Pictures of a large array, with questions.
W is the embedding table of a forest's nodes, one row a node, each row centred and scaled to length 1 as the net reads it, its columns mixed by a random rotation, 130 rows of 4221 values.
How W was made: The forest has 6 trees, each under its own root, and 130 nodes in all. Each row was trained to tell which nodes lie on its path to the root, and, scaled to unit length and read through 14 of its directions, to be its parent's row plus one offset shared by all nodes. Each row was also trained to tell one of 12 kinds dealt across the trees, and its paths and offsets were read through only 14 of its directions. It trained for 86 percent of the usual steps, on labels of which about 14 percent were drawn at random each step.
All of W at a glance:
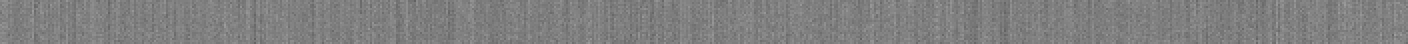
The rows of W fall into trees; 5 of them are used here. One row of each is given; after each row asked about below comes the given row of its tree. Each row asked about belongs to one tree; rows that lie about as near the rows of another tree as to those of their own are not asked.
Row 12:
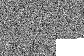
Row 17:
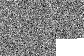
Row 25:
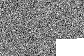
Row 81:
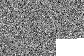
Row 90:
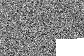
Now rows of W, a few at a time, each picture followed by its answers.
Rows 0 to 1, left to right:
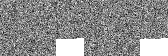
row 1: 12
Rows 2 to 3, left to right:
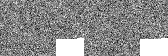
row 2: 17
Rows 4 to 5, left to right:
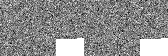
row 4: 12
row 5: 17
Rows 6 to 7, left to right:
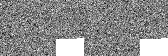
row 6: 90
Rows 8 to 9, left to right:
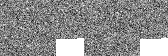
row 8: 81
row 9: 12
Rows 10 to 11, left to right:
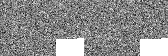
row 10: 90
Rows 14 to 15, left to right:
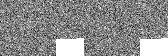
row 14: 81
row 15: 81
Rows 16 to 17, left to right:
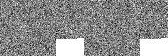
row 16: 12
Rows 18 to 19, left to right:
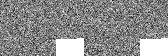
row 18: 81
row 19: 81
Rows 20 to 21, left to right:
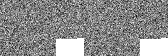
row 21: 12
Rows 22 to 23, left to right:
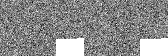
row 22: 12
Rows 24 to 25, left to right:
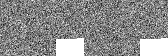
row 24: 90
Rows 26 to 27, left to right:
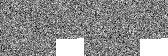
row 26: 81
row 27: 90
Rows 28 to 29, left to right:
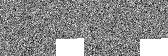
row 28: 12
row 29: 17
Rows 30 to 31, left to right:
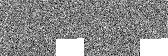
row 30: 12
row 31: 81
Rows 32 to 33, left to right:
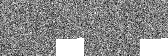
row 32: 81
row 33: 12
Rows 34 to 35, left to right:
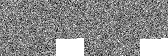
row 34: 12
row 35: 81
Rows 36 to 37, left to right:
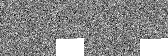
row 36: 12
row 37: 12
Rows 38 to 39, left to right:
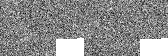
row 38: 12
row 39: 81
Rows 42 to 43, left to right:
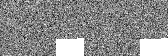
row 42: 81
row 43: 12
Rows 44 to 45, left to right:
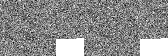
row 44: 90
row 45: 81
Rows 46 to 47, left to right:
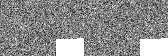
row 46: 81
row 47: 17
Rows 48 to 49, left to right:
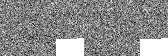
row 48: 81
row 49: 81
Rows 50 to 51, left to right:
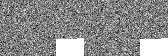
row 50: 81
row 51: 90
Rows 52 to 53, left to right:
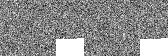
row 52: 17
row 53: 25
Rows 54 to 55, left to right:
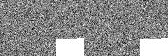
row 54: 81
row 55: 12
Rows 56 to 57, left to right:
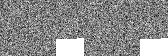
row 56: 25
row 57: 12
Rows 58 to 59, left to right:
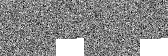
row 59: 90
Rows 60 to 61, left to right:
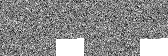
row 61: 12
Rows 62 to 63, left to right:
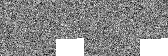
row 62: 90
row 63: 25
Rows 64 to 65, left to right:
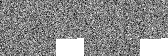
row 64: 81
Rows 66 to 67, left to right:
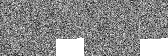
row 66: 81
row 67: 25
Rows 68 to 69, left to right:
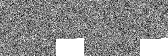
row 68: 17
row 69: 17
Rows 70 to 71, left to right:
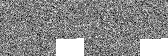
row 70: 12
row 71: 81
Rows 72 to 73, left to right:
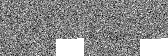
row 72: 81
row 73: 90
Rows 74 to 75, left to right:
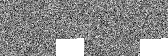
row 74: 12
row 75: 81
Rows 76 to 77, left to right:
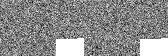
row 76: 12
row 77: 17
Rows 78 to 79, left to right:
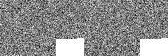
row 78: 17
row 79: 12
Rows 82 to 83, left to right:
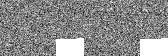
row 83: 81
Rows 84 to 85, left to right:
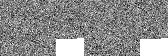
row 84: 90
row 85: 17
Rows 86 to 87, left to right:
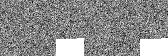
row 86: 12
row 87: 12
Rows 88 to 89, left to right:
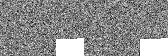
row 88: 90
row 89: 25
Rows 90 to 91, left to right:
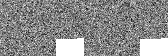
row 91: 17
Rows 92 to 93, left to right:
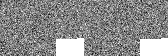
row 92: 81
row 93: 17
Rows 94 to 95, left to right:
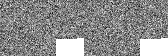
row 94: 25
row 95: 25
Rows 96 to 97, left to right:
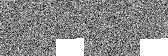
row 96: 17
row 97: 12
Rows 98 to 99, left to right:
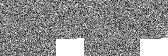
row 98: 81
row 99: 17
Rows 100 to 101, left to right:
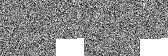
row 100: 12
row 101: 25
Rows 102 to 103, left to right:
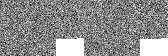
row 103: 17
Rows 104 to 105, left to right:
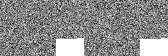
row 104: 12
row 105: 17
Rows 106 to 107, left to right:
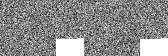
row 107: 81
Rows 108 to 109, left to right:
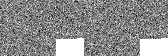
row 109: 12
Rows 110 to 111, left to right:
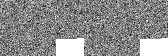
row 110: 17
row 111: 90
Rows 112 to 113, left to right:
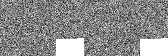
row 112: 12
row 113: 81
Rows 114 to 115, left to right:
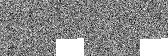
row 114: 12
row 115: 90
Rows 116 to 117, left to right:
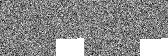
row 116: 81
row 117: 17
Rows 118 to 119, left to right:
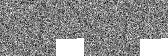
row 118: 17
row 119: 12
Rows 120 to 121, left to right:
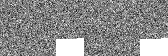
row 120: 90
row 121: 81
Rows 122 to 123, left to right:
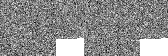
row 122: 81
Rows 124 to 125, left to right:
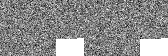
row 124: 17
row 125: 25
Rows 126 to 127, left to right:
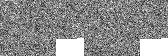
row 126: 17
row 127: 81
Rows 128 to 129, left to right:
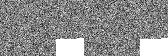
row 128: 12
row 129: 17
